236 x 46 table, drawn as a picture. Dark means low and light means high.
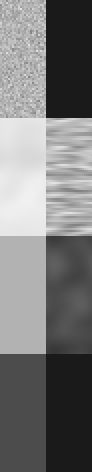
The table splits into 4 rows of 2 panels. Panel 1,1: high, fine-grained. Panel 1,2: very low, flat. Panel 2,1: very high, smooth, faint in contrast. Panel 2,2: high, streaked across. Panel 3,1: high, flat. Panel 3,2: low, smooth, faint in contrast. Panel 4,1: low, flat. Panel 4,2: very low, flat.
